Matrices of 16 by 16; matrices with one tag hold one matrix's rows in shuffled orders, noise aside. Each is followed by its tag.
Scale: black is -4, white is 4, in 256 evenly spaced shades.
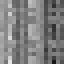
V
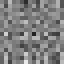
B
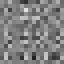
B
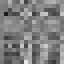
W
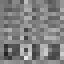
W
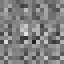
B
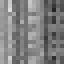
V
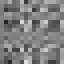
W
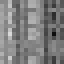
V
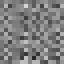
B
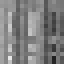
V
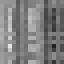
V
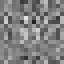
B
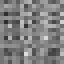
W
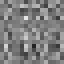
B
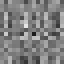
B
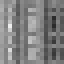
V
